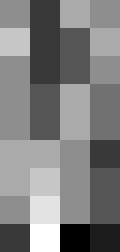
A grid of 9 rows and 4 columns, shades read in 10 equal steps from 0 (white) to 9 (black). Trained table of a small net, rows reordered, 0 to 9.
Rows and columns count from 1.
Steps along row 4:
up down up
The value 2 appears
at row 2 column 1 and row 7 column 2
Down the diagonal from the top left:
4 7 6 5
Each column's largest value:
7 7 9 8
